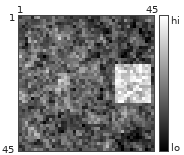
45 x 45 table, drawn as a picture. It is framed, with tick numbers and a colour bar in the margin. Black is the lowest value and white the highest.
The ninth with the highest average is the middle right. An odd patch, higher than its surroundings, sits in the middle right. The texture is blotchy. There are no regular stripes. There is no overall slope.
